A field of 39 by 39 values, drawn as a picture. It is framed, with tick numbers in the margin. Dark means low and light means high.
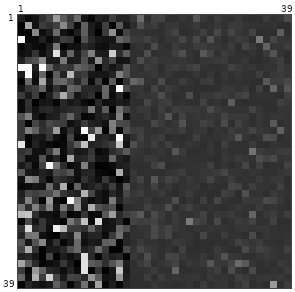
Overall the values sit about 20% of the way up the scale. The halves do not mirror each other. Fine speckle covers the field. The values are skewed, with a long tail toward high values. There is no overall slope. A vertical seam about 40% of the way across splits the table, and the right part is calmer.
